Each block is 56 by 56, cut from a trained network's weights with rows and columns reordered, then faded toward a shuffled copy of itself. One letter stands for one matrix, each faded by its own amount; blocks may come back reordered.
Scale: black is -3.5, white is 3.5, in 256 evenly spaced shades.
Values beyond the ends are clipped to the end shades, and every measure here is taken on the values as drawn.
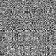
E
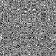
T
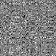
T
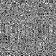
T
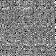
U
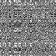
U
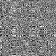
E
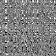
U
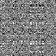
U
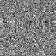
T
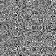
E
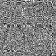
E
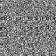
E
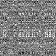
U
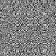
E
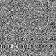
E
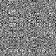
E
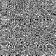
T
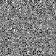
T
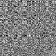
E
